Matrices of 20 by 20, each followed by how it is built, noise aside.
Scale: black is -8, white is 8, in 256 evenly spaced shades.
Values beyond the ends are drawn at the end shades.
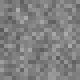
noise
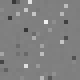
sparse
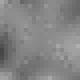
smooth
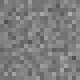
noise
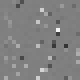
sparse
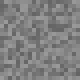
noise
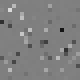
sparse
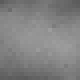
smooth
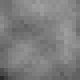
smooth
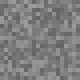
noise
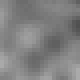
smooth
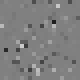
sparse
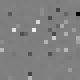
sparse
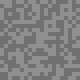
noise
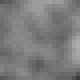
smooth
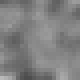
smooth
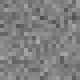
noise
